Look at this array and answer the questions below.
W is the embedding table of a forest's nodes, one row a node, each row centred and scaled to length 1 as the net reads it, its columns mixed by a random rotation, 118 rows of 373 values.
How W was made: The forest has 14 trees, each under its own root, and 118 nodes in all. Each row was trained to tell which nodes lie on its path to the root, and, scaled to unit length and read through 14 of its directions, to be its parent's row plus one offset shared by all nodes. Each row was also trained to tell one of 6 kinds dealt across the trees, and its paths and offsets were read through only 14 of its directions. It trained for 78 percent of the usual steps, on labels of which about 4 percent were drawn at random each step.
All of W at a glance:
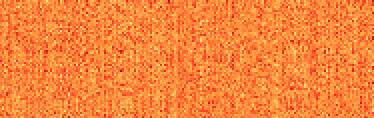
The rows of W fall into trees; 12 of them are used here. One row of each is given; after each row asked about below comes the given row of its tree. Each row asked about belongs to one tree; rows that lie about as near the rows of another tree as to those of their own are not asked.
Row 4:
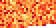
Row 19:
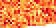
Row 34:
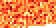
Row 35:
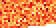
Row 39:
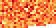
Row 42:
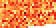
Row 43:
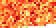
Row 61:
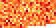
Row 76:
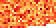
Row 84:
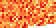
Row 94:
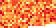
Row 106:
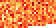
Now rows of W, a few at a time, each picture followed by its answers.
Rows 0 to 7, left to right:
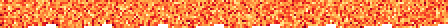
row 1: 39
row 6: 4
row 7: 61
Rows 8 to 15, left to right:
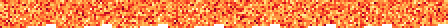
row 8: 61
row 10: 34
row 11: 61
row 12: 76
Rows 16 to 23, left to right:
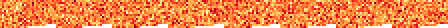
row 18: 76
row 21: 4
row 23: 4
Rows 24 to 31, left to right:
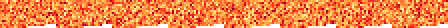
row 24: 4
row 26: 43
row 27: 76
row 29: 4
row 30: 76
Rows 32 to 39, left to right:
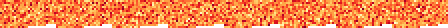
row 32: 76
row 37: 76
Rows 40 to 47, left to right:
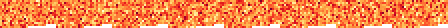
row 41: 76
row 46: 19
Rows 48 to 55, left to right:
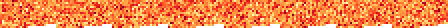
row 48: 35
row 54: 4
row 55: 106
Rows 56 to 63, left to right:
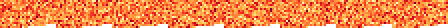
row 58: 4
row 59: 106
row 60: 106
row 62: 4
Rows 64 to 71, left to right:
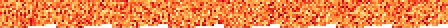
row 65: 76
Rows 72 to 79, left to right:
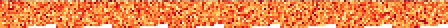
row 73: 106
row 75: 76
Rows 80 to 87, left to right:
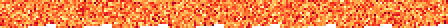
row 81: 106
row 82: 4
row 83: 39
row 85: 43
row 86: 94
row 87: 43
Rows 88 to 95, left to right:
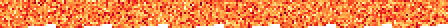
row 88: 106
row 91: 106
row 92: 35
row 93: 76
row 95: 35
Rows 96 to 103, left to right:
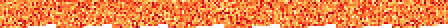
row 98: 4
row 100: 42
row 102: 106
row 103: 61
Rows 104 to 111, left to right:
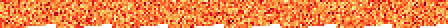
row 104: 61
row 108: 43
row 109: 94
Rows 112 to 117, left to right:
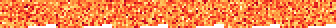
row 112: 39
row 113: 106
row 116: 106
